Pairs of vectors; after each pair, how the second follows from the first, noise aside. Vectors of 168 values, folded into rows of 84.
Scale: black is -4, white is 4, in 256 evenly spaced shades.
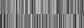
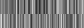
negated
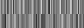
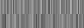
shrunk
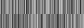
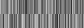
reversed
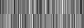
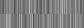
shrunk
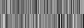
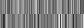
negated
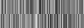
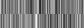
copied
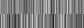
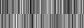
reversed
